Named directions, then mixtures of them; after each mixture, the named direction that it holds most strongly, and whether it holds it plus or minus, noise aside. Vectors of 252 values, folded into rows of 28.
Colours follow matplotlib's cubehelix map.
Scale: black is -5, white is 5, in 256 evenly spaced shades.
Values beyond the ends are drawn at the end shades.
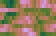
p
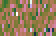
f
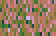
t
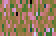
f, minus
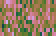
t, plus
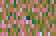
t, minus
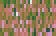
f, plus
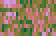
p, minus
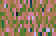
f, minus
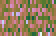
t, minus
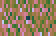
t, minus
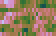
p, minus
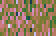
t, minus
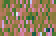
f, plus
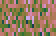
t, plus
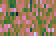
f, minus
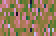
f, minus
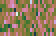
f, plus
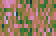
f, minus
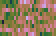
p, plus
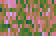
t, plus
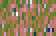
f, plus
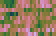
p, plus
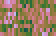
p, minus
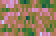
p, minus
